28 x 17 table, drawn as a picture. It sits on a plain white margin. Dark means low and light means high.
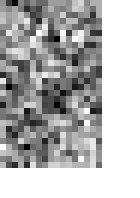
No seam splits the table. No overall slope runs across the table. No regular stripes run through it. Neither half mirrors the other.
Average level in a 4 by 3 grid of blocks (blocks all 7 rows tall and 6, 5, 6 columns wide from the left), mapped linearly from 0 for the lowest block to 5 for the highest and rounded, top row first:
3 3 3 / 3 3 1 / 1 0 2 / 2 3 5
